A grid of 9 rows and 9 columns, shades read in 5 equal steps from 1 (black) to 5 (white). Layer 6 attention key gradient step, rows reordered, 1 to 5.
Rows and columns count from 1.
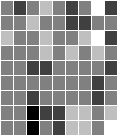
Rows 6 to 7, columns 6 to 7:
3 3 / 3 3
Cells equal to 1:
2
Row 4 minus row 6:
0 0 0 1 0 1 0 2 0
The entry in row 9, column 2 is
3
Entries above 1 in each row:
9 9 9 9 9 9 9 8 8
